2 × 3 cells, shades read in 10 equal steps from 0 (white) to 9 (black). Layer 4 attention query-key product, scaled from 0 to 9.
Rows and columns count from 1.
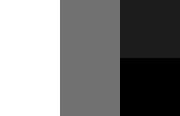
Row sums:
13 14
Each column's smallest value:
0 5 8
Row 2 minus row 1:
0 0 1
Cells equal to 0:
2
